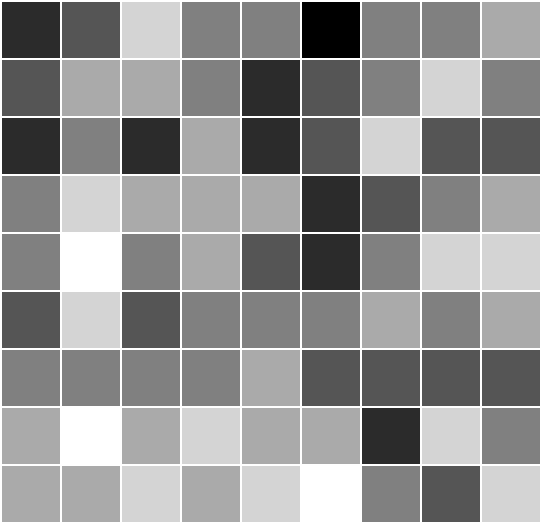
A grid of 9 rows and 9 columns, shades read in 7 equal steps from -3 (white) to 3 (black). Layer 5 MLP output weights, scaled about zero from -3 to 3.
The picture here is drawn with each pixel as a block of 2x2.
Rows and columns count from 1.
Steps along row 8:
down up down up same up down up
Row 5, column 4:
-1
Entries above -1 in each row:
7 6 7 4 5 6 8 2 2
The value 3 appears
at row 1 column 6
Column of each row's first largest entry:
6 5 1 6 6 1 6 7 8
